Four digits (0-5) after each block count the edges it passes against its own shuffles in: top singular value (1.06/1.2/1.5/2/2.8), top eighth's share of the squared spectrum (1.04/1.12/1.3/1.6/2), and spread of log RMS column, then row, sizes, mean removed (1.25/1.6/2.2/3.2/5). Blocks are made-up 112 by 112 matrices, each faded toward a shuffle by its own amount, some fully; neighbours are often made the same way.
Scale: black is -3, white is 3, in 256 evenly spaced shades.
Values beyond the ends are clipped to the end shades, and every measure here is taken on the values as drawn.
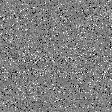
1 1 0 2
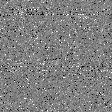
2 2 0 2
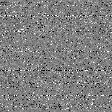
2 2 0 3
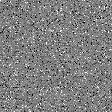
3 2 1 0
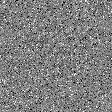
0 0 0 0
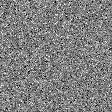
0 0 0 0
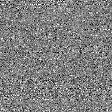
1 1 0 3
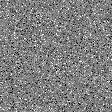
1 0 0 0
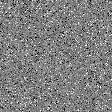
1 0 0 0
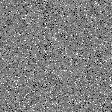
0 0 1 0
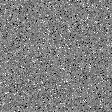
0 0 0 0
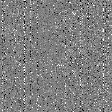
2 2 3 0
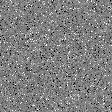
0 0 0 0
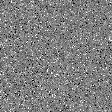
0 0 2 0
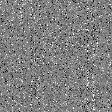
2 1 2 0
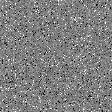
1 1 2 0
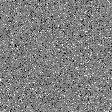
0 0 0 0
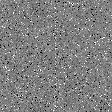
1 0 0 0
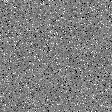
0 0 0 0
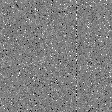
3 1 1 0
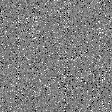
1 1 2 0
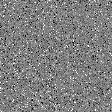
0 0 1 0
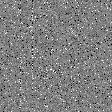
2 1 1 0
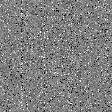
1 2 2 0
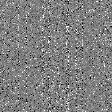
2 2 3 0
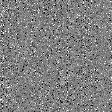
1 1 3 0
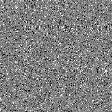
4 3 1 1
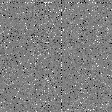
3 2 1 1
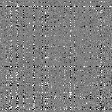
3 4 4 4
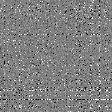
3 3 3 3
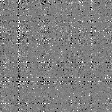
3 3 3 3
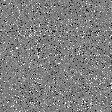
1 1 1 1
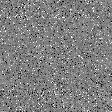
0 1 1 1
